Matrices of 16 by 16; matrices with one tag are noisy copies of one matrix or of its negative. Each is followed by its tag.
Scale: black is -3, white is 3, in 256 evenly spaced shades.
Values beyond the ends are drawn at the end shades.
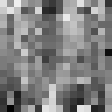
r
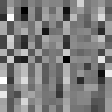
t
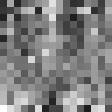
r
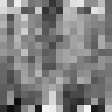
r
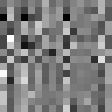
t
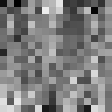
r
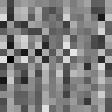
t
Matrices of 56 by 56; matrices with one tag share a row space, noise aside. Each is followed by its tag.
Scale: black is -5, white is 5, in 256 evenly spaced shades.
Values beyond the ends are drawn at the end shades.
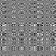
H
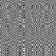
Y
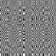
Y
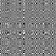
Y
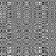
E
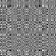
E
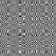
Y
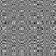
H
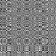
E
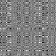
E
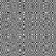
Y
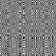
Y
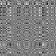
E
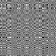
E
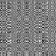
E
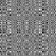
E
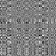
E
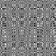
H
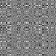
E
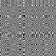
Y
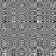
H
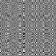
Y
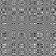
H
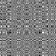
E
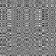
E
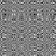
H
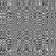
E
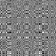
E
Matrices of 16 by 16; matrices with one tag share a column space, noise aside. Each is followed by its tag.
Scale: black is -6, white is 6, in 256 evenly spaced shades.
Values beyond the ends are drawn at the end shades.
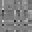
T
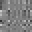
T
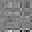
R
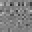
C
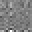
R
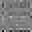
R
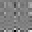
R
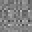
T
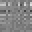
C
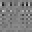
C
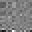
R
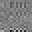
R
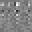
C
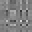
T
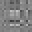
T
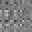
T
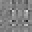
T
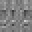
T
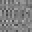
T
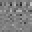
C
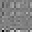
R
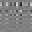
C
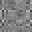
T
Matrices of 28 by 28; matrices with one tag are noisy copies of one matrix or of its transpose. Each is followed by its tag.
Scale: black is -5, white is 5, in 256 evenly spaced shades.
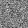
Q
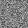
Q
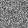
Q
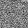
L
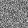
Q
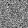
Q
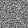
L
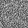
L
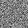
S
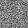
L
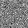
S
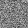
L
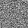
L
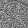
L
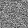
L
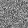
Q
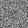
Q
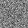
S
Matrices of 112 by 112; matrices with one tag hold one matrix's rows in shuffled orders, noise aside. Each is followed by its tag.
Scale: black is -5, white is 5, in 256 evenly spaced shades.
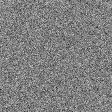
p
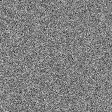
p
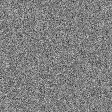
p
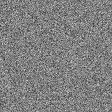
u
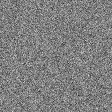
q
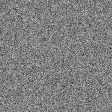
q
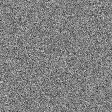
p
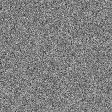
u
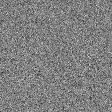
q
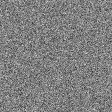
p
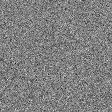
u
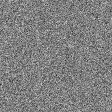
p
